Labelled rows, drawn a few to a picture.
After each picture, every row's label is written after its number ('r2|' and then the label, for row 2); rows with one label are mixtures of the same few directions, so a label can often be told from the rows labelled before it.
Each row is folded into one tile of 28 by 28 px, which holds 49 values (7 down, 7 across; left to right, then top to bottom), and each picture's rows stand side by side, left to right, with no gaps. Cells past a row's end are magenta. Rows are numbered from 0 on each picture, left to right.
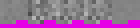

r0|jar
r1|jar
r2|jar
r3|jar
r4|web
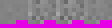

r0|web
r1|jar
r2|jar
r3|jar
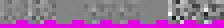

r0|jar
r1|jar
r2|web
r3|web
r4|web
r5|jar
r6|jar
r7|web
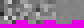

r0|jar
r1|web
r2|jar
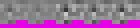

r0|web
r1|web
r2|web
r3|web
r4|web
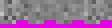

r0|jar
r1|web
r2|web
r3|jar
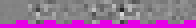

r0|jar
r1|web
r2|web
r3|web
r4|web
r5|web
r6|jar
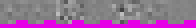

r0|web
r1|web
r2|jar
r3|jar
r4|web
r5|web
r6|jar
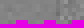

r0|web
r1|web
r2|jar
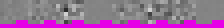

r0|jar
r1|jar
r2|web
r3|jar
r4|web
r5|web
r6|jar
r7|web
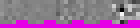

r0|jar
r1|web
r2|jar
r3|jar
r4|web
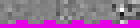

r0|web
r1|jar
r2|jar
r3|web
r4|web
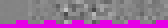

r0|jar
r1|jar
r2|web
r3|web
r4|jar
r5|jar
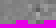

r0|jar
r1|web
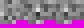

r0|jar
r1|web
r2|web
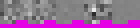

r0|jar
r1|jar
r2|web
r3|web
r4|jar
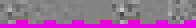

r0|web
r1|web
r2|web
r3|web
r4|web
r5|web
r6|jar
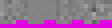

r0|jar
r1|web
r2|jar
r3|web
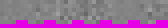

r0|jar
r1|web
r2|jar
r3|jar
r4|jar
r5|web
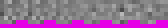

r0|jar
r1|jar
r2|jar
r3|web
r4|web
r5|web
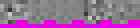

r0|web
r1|jar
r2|jar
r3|jar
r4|web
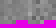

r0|jar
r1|jar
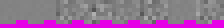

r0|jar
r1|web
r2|jar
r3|web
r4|jar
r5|jar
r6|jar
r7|jar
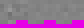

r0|web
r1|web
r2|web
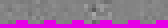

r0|web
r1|jar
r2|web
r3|web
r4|jar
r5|jar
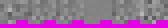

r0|web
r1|jar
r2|jar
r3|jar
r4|jar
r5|jar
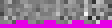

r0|jar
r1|web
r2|jar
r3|jar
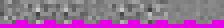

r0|jar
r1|web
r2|web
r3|jar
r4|web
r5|web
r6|web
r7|jar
